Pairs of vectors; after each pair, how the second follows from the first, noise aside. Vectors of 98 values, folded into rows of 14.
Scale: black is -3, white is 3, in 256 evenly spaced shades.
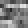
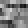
negated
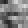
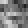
negated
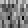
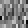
shuffled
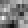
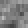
shrunk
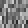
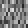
shuffled
